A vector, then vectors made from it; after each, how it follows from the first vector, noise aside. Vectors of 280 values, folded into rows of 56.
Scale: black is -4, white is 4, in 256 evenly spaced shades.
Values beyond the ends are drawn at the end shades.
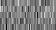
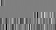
partly zeroed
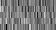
sign-scrambled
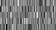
sign-scrambled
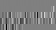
partly zeroed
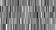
sign-scrambled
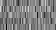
sign-scrambled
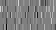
partly zeroed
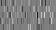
partly zeroed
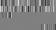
partly zeroed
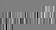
partly zeroed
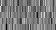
sign-scrambled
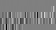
partly zeroed
